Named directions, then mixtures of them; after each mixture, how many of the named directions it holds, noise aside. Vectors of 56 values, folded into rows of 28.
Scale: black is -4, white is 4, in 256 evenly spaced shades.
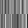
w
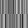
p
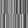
one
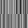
two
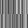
two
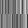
two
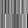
one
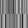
one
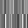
two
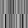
two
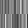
one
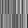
two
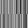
two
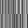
two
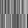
one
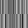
one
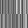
two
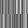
two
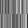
two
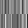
one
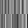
one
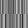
one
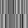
one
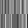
one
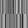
one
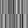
one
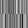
one
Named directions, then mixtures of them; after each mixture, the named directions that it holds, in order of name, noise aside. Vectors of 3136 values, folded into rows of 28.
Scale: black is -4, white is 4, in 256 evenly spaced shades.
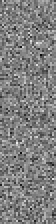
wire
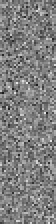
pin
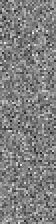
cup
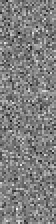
cup, pin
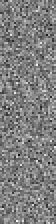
cup, pin, wire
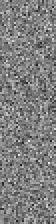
cup, pin, wire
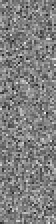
pin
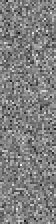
cup, pin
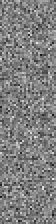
cup, wire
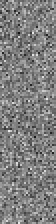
cup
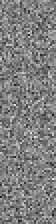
cup, wire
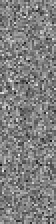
pin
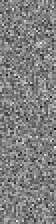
cup, pin, wire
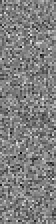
wire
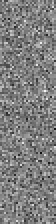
cup, pin, wire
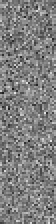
pin
